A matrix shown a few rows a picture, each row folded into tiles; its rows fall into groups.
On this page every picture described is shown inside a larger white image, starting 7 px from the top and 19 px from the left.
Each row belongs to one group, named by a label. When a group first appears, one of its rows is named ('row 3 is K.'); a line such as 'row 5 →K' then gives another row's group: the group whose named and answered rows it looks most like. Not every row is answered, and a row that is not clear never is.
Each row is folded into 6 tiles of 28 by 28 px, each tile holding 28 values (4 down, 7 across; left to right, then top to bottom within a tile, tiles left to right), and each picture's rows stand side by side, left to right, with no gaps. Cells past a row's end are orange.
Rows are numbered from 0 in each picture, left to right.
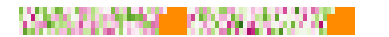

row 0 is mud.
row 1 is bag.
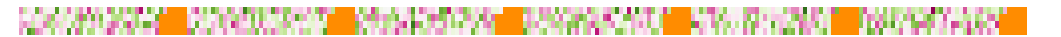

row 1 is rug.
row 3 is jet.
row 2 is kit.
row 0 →mud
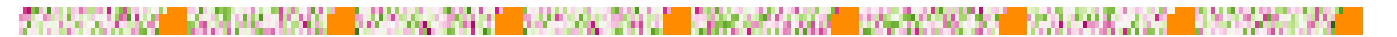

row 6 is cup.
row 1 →kit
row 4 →mud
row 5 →mud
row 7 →kit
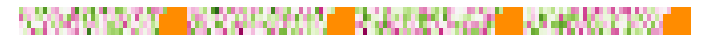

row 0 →rug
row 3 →mud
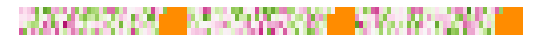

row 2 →jet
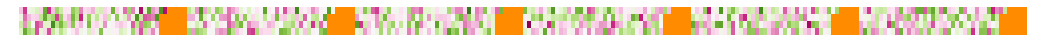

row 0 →mud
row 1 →bag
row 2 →jet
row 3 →cup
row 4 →kit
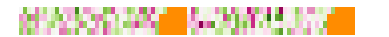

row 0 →kit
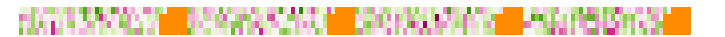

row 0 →bag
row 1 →jet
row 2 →bag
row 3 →cup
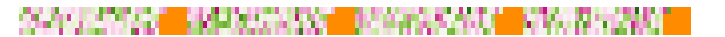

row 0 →mud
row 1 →mud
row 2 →jet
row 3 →jet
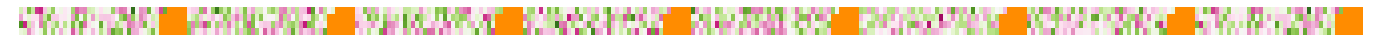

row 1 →kit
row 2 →cup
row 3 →kit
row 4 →cup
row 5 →bag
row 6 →bag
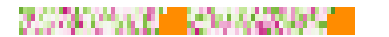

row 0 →kit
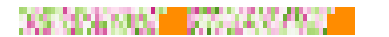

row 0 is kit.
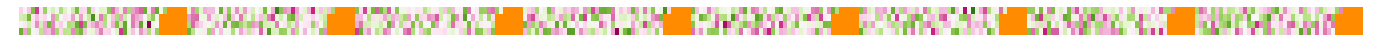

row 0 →kit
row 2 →rug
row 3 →mud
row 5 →jet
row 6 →kit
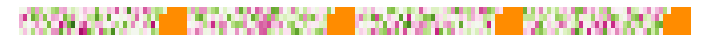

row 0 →bag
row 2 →bag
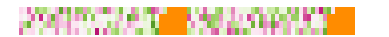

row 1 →kit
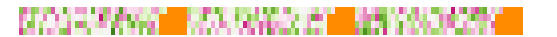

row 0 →rug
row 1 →cup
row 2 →mud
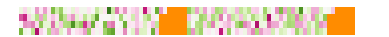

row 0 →bag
